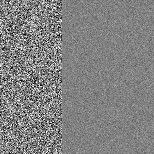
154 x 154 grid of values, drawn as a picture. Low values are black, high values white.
Mirror symmetry: none. Histogram: heavy tails on both sides. Grain: fine. Stripes: none. Seam: vertical, 40% of the way across, the right part calmer.
